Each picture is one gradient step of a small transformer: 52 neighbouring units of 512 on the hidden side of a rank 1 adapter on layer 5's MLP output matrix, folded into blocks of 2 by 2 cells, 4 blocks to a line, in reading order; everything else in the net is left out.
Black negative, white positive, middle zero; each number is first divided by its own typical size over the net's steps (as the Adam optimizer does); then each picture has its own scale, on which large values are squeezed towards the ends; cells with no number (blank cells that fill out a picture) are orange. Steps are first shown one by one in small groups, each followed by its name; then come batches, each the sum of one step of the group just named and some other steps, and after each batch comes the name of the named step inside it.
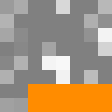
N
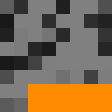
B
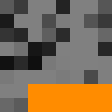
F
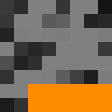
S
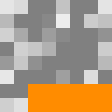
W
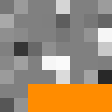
N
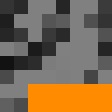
F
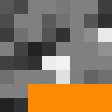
N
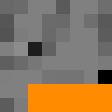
W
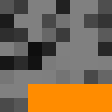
F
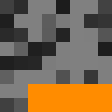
F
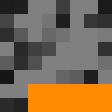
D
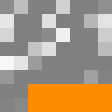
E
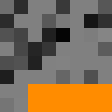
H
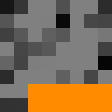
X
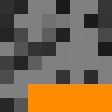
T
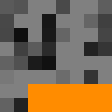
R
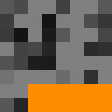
R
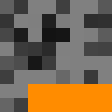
H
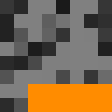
T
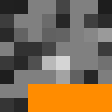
D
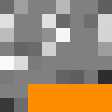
E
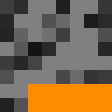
T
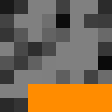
X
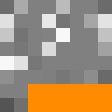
E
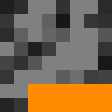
X
